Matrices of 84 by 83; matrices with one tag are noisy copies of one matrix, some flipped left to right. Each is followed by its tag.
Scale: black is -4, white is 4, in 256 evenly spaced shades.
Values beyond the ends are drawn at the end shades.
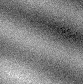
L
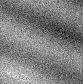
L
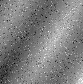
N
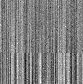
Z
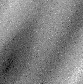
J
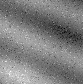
L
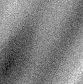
J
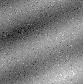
L
